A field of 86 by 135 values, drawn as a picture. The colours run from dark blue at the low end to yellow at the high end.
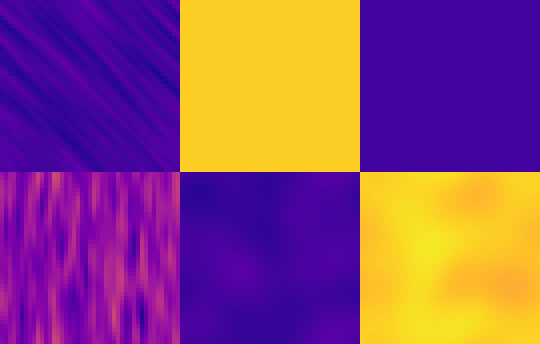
It is made of 2 by 3 panels. Panel 1,1: very low, slanting down to the right, faint in contrast. Panel 1,2: very high, flat. Panel 1,3: very low, flat. Panel 2,1: low, streaked downward. Panel 2,2: very low, smooth, faint in contrast. Panel 2,3: very high, smooth, faint in contrast.
